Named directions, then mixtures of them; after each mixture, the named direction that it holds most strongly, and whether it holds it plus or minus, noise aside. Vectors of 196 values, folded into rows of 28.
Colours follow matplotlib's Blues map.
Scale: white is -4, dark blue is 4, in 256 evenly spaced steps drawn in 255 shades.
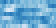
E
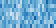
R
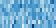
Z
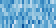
Z, minus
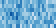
R, minus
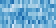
Z, minus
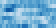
E, minus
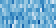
Z, minus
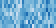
R, plus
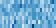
Z, plus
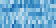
Z, plus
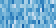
Z, minus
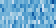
Z, plus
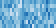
R, plus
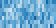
R, plus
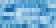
E, minus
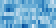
E, minus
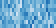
R, plus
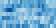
E, minus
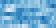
E, plus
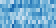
Z, plus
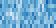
R, plus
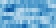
E, minus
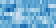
E, minus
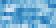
E, plus
